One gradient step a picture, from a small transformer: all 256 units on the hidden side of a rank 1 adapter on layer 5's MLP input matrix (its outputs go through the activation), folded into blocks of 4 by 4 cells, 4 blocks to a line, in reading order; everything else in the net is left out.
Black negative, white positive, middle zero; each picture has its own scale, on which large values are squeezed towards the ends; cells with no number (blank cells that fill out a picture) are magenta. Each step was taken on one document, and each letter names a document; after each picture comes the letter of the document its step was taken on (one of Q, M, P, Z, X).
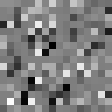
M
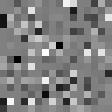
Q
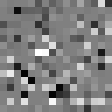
M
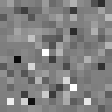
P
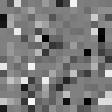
Q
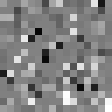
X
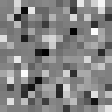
P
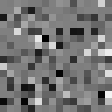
Q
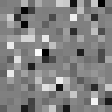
X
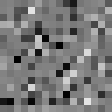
Q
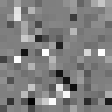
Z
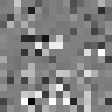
Z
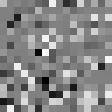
M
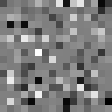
X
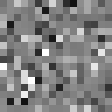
M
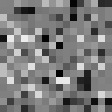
X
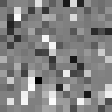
M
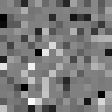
Q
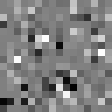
Q
